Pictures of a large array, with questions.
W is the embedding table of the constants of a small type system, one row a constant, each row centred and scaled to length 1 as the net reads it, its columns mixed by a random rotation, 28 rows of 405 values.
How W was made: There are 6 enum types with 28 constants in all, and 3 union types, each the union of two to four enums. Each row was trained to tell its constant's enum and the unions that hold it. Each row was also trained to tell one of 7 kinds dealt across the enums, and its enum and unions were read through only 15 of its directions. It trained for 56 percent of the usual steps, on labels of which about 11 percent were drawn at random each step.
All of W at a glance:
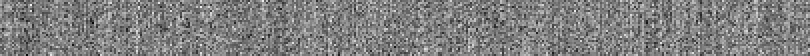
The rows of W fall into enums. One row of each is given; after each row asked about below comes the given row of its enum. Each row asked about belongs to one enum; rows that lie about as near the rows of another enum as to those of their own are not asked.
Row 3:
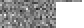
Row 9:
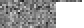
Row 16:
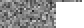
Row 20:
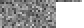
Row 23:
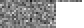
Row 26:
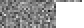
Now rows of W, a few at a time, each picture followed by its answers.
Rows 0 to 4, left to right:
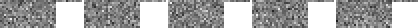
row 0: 23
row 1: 26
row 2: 16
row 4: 23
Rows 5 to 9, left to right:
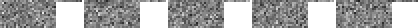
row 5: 16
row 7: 26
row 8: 26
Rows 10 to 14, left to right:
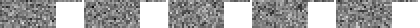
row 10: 9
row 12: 16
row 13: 16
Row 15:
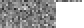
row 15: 26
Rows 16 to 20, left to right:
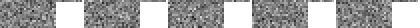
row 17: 3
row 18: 23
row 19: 20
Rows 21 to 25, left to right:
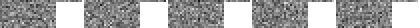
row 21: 9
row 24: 20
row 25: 20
